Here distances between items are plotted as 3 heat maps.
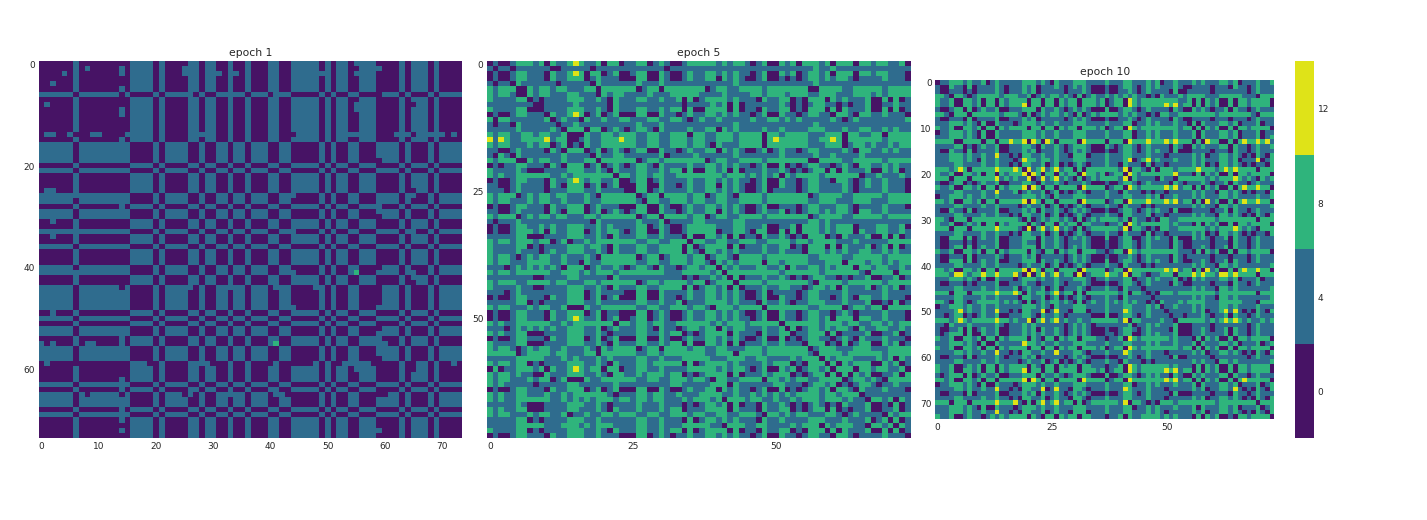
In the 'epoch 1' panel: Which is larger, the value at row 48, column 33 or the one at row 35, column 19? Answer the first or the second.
the second
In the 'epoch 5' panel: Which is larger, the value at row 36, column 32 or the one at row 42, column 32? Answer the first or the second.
the first
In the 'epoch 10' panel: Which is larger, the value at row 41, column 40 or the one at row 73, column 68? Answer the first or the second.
the first
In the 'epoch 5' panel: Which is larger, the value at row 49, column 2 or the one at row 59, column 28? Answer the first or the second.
the second
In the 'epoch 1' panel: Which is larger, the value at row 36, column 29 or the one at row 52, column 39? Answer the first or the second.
the second
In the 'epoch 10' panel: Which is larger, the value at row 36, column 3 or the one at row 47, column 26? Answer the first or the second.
the second
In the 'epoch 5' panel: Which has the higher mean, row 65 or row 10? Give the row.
65
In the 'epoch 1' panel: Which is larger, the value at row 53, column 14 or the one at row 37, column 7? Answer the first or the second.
the first
